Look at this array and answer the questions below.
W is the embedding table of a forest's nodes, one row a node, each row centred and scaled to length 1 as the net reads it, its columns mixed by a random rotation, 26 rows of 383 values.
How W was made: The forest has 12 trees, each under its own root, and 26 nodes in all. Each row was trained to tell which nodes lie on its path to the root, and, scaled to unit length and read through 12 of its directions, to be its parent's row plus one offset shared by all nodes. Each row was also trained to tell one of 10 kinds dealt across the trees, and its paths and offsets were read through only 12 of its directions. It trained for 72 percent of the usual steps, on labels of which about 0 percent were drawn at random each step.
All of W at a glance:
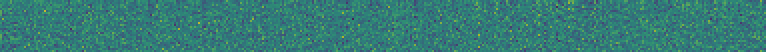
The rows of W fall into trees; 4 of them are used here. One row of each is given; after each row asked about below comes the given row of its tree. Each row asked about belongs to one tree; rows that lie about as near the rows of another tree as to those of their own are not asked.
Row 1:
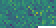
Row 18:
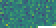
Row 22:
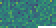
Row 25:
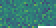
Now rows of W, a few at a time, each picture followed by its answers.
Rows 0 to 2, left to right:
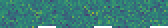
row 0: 25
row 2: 1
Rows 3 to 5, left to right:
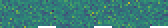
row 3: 18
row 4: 1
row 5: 22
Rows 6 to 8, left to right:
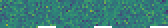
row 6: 18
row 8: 25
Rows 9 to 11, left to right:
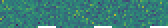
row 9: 25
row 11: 22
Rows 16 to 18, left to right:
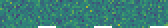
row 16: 18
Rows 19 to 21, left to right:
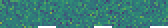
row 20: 25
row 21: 1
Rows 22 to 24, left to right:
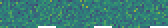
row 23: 22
